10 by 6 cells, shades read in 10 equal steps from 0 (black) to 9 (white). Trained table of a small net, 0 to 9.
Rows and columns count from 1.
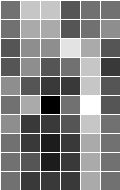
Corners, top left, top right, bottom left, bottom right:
4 4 4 4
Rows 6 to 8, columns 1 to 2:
4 6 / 5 2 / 4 2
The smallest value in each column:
3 2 0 2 4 2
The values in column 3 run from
0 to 7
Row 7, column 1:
5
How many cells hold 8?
1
